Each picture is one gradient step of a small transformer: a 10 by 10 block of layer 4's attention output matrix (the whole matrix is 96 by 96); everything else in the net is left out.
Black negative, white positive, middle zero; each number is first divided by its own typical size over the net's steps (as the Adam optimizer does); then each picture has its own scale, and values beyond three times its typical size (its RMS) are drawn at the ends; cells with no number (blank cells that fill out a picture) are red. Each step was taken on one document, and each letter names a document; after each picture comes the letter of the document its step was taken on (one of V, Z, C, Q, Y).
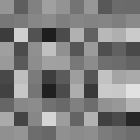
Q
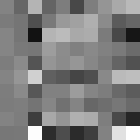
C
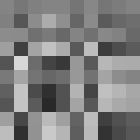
Q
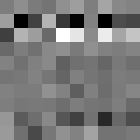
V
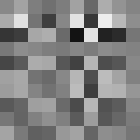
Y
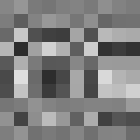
Q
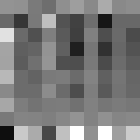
V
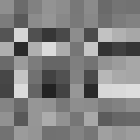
Q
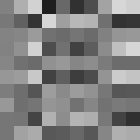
C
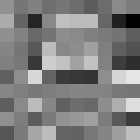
C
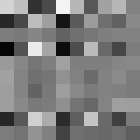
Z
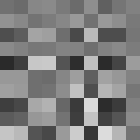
Y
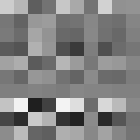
Z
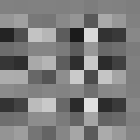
Y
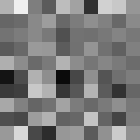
Z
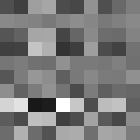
Z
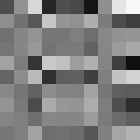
C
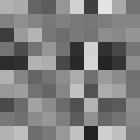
Y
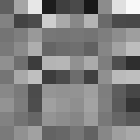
C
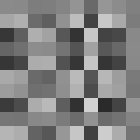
Y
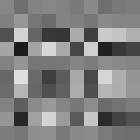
Q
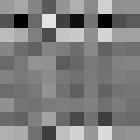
V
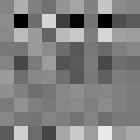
V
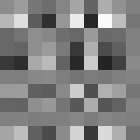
Y
